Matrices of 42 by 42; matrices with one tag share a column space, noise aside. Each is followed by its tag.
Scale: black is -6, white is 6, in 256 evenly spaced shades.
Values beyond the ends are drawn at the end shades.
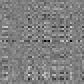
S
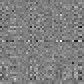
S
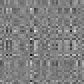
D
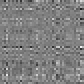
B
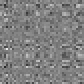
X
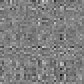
B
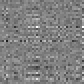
S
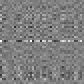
S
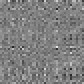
B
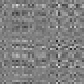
X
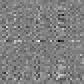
S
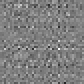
X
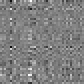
B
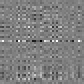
S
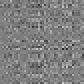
X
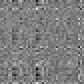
B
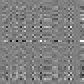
S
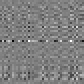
S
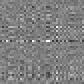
S
